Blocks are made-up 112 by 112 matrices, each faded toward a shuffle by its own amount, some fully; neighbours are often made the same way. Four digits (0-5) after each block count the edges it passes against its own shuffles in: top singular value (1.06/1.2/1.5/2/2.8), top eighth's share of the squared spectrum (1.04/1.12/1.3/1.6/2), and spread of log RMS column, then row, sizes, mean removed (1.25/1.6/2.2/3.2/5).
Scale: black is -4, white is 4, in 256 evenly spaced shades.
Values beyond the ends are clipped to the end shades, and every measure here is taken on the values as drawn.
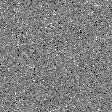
0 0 1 0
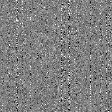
2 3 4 0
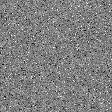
0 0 0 0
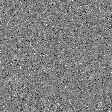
0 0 0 0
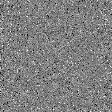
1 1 2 0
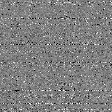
2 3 1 3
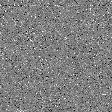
1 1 0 1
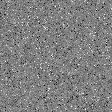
0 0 0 0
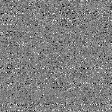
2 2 2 3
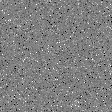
0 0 0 0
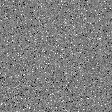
2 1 0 0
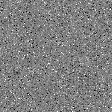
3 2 0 0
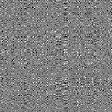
5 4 3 3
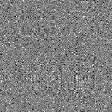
4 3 2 2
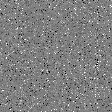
1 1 1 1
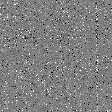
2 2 2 1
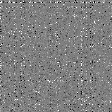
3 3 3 2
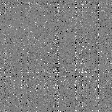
3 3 3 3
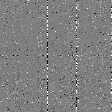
4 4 3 1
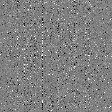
3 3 2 2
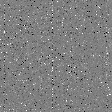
2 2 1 0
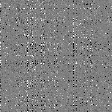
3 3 3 2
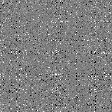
2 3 3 2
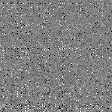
2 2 2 2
